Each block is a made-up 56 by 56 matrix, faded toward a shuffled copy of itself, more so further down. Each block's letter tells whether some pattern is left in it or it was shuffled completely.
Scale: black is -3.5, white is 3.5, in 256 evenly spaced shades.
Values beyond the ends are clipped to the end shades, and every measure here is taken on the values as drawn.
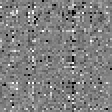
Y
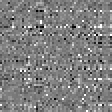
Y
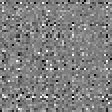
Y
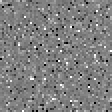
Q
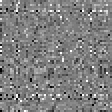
Y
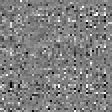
Y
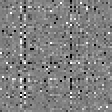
Y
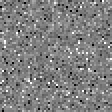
Q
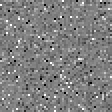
Q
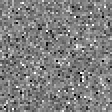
Q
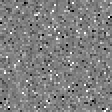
Q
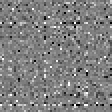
Y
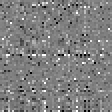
Y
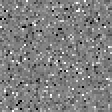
Q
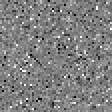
Q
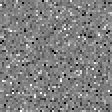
Q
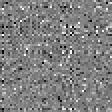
Y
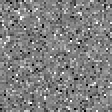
Q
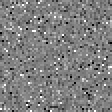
Q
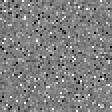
Q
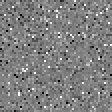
Q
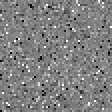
Q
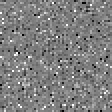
Q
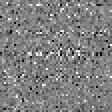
Y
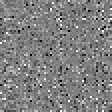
Y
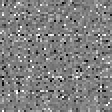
Y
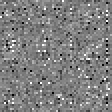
Y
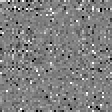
Y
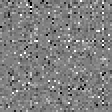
Y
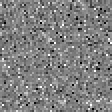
Q
